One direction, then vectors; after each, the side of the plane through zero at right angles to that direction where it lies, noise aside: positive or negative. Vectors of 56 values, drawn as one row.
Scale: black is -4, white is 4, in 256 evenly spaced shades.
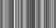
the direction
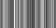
positive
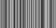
negative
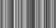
positive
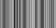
negative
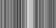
negative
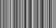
negative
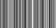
negative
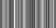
positive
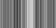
negative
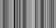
negative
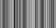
negative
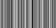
positive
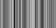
negative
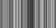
positive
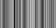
negative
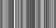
positive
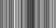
positive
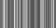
positive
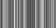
positive
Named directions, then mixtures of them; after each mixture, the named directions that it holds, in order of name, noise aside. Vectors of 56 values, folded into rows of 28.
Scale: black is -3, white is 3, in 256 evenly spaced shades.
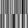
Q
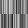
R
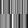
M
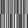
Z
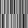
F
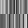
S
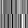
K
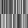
R, Z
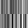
K, M, Q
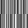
Z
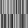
R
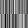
F, Z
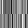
K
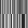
F, K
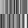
Q, S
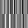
F, K, Q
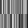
M, R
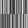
M, Q, S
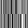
K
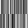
M, Q, Z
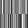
K, M, Z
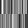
F, K, M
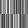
F, R
